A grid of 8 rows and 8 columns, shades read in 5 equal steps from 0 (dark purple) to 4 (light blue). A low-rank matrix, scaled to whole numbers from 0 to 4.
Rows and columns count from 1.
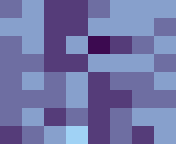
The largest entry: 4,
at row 8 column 4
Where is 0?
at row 3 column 5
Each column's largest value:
3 3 3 4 3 3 3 3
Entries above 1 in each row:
6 6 5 6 7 6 6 5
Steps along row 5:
up down up down up same up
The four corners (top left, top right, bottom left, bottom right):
2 3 1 3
